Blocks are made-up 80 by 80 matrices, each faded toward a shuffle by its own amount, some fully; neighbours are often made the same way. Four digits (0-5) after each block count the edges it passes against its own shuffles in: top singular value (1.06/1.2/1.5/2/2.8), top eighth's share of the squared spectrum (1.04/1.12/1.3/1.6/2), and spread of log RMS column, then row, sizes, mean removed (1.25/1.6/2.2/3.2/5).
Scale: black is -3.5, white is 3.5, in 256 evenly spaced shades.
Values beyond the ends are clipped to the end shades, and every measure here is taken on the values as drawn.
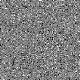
4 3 1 1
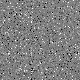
1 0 0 0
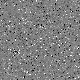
0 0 0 0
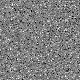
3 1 0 0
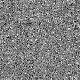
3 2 0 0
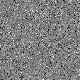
3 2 0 1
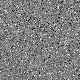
0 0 0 0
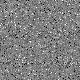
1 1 0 0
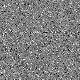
0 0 0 1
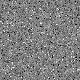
0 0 0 0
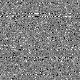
2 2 0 3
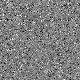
0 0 0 1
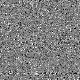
1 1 0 2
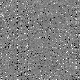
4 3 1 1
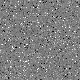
2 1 0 0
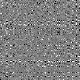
4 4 3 3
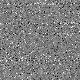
1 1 0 2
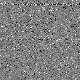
2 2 0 2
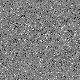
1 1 0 1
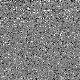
1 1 0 2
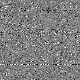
2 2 0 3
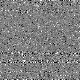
2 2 0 3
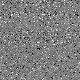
1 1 0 2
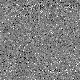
1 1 0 1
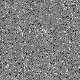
0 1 0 1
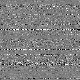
3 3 0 4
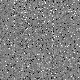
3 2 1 0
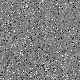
1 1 0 0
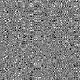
4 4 2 2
